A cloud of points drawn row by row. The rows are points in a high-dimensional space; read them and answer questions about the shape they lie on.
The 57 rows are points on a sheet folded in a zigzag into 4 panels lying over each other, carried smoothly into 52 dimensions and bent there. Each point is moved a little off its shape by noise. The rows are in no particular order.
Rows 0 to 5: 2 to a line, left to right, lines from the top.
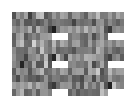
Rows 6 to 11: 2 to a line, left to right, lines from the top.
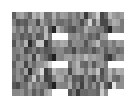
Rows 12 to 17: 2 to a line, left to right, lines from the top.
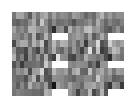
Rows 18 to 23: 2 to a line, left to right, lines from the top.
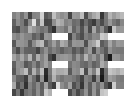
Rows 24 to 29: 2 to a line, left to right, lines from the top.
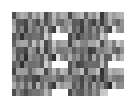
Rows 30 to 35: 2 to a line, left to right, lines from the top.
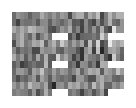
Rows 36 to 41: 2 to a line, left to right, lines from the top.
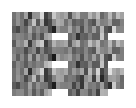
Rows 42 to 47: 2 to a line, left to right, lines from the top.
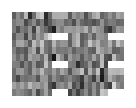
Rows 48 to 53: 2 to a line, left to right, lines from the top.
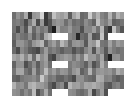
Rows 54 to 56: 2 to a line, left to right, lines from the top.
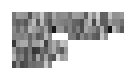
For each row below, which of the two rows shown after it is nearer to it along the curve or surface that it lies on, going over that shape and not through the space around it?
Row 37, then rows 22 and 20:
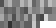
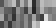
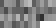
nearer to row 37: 22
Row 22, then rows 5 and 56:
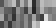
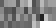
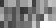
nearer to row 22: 56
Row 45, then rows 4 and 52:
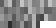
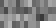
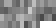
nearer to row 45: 52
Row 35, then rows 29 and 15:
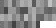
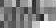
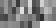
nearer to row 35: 29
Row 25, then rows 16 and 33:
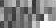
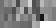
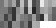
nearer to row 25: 33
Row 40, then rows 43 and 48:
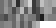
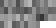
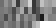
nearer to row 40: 48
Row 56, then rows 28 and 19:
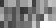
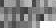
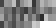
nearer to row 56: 19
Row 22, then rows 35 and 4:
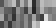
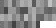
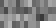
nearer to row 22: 35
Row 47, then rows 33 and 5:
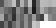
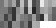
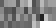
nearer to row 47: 33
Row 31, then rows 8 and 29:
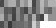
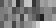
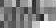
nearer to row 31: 29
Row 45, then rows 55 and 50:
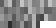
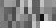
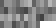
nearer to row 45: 55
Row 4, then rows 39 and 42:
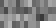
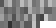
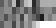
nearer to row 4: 42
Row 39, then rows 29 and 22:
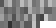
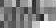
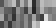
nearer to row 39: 22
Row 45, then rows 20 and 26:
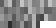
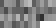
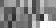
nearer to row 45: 26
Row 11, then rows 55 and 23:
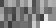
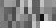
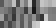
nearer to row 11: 23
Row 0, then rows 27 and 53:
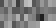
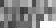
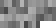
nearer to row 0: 53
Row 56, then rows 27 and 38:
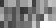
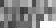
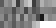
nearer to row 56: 27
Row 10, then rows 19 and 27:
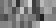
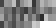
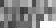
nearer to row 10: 19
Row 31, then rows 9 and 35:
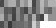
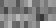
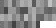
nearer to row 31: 35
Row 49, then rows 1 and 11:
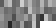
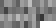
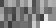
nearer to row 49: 11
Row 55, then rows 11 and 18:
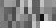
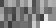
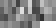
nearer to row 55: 11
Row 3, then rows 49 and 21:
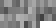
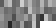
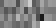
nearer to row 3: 21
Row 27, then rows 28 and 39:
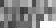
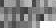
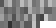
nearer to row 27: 39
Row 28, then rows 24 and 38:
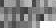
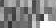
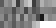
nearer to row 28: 24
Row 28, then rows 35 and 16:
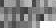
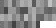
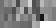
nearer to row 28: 35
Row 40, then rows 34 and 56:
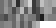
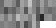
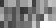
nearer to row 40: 34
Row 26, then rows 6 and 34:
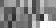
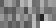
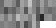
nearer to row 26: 6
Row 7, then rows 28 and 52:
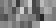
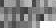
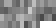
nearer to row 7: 52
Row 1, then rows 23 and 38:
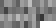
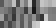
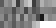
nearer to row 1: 38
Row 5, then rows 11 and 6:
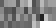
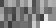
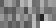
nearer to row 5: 6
